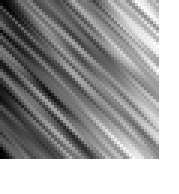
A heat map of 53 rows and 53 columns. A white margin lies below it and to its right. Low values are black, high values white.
Odd rows or columns: none. Ninth with the highest average: top right. Average level on the scale: 50%. Slope: up to the right. Grain: diagonal, down to the right.
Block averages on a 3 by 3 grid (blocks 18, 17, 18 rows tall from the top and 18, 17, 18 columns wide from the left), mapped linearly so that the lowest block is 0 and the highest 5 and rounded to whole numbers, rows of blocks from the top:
025
024
024
